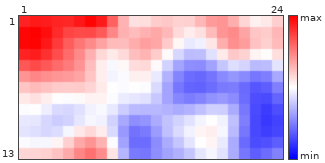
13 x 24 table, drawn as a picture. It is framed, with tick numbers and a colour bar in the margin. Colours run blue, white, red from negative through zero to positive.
No regular stripes run through it. There is an overall slope up to the top left. The ninth with the highest average is the top left.
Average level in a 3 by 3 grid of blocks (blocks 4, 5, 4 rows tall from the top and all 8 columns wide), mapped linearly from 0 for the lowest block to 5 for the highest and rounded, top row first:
5 3 3 / 3 1 0 / 2 1 0
